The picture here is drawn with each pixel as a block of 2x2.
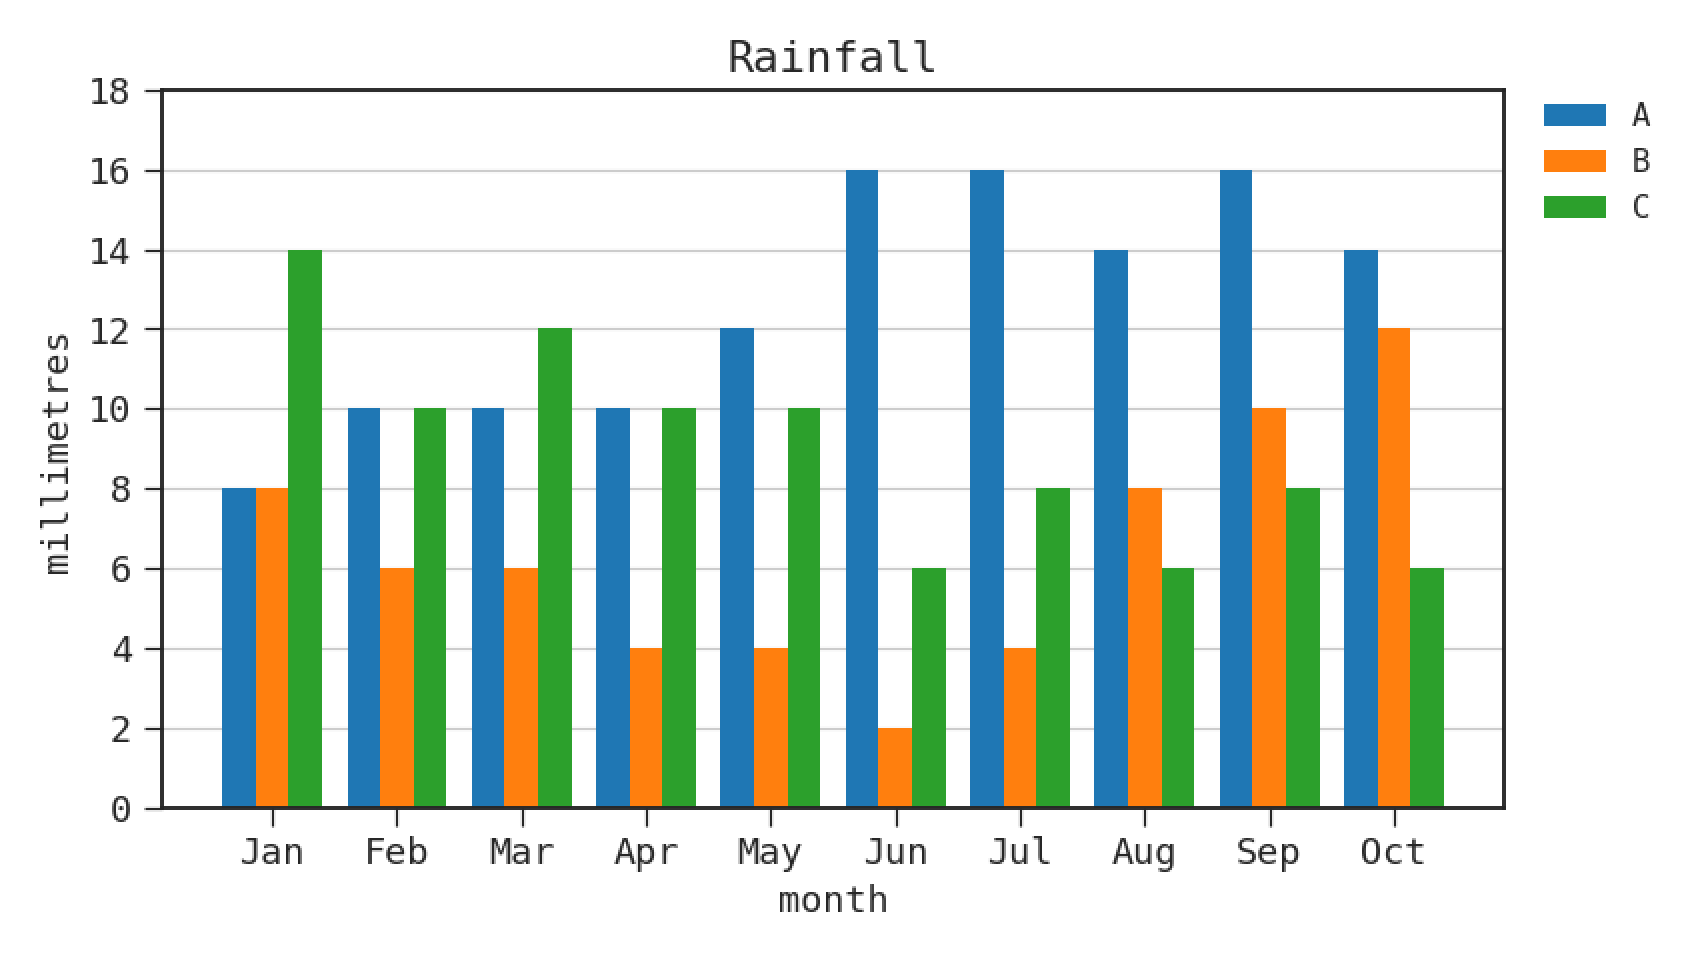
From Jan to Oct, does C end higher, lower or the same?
lower
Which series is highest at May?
A
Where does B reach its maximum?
Oct
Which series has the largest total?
A
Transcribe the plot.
Title: Rainfall
x-axis: month, ticks Jan Feb Mar Apr May Jun Jul Aug Sep Oct
y-axis: millimetres, ticks 0 2 4 6 8 10 12 14 16 18
Legend: A, B, C
Values:
A: 8 10 10 10 12 16 16 14 16 14
B: 8 6 6 4 4 2 4 8 10 12
C: 14 10 12 10 10 6 8 6 8 6
